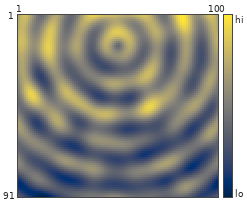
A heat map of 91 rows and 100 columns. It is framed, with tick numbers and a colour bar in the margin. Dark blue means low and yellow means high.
Lone odd cells: none. Slope: up to the top. Rings: centred on the top middle.
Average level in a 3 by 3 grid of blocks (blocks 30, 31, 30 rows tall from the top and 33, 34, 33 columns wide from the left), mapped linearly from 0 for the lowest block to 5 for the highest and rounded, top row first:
544 / 333 / 010
